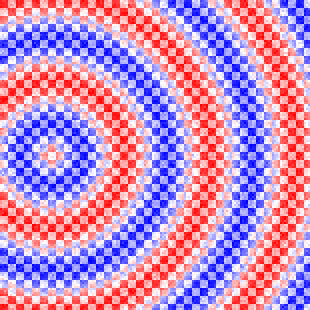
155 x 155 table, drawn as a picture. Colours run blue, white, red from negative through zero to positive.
There is no overall slope. Concentric rings centre on the middle left. No seam splits the table.
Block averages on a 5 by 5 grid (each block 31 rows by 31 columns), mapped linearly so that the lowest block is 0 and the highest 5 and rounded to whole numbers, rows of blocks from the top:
2 2 5 1 4 | 5 5 1 3 5 | 0 2 2 5 4 | 5 5 1 3 5 | 2 2 5 1 4
